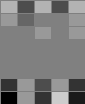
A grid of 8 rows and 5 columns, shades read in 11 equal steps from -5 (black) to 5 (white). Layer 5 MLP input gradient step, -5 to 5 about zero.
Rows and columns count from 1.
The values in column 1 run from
-5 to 2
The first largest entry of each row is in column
1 1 3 1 1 1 2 4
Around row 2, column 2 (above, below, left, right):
-2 0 1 0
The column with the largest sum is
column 4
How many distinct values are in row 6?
1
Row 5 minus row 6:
0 0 0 0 0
